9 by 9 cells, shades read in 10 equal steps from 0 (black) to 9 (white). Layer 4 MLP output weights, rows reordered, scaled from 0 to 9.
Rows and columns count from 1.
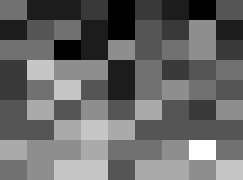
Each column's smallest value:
1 1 0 1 0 2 1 0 1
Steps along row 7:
same up up down down same same same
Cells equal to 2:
8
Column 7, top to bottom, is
1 2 4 2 5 3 3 5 6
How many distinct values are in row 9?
5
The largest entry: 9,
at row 8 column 8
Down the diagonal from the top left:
4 3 0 5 1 6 3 9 7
